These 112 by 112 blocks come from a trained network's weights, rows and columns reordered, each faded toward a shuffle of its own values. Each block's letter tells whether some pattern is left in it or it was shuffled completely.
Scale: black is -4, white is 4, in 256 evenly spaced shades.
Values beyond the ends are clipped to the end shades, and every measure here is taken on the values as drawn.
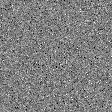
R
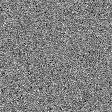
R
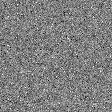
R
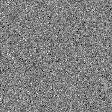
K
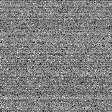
K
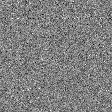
K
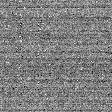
K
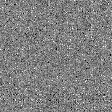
K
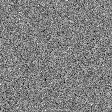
R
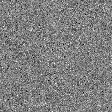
K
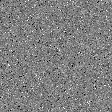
R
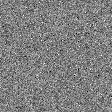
R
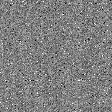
K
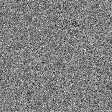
R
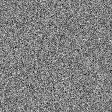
R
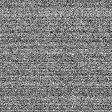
K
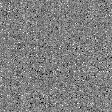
K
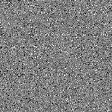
K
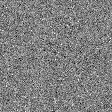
R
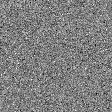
R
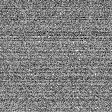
K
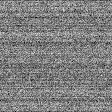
K
